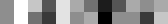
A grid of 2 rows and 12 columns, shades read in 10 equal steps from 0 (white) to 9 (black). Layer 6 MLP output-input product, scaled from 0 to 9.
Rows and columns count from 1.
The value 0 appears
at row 1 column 2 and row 2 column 2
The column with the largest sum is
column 8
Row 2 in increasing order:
0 1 2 3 4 4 4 4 5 7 7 9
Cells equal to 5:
2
